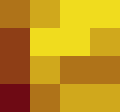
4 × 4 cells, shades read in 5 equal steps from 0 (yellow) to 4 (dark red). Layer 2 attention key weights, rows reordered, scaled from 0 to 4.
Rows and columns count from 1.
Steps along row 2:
down same up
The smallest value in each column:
2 0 0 0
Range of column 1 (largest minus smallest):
2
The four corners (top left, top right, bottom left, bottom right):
2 0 4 1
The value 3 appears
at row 2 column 1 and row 3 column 1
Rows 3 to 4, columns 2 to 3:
1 2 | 2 1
